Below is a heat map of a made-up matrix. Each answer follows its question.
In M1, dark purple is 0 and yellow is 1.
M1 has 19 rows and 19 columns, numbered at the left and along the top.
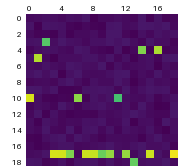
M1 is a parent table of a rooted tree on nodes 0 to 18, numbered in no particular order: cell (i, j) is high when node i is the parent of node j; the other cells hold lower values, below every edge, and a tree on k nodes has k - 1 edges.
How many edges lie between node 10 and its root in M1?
1
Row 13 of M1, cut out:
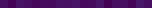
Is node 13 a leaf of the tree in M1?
yes
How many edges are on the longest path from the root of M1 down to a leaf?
2
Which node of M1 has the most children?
17
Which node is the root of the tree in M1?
17
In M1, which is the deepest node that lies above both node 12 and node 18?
17
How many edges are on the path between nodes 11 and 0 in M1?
2
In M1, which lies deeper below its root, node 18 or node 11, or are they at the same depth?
node 11
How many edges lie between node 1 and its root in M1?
2
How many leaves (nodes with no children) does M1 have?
13
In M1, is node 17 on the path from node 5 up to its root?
yes
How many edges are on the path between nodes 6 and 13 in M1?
4
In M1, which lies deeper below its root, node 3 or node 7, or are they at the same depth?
the same depth
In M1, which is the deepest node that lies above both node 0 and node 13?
17
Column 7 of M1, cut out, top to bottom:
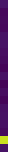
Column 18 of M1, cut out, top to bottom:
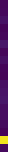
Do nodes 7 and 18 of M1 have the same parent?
yes
